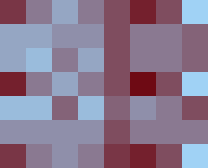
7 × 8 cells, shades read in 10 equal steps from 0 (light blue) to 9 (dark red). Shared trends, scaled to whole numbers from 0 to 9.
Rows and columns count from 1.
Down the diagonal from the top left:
7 2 4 4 5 4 6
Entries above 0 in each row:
7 8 8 7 8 8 7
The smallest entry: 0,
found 3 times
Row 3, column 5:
6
